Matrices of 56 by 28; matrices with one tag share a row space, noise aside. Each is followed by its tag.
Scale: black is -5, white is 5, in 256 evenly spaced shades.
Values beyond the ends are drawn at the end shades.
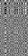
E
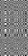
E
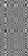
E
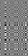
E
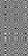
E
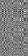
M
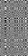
E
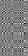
M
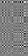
M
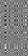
E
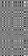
M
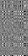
M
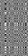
E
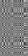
M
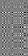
M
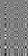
E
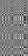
M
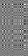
M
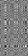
E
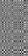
M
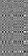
M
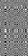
E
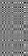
M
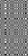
E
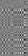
M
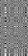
E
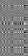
M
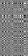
M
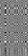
E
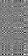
M
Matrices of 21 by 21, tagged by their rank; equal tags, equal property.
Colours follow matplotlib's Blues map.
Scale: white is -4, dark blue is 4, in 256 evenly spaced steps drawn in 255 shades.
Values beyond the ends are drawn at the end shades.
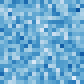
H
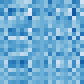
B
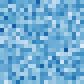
H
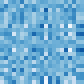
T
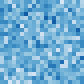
H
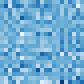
T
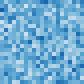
H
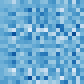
T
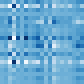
B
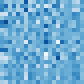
T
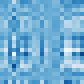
B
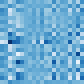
B
